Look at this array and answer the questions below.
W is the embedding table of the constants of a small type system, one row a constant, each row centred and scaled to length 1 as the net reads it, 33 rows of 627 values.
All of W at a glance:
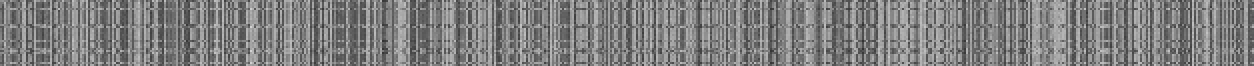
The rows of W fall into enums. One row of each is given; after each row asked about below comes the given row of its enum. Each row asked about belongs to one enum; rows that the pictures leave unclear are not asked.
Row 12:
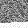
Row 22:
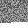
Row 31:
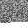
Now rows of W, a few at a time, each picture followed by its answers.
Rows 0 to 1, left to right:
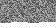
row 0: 12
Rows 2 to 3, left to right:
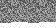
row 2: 22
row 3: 22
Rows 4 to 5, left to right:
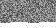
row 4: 31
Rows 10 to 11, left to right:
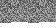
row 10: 22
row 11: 22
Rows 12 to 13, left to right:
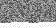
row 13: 31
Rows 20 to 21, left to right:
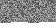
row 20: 12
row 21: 22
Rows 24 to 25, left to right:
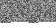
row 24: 12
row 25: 31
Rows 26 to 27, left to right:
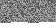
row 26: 12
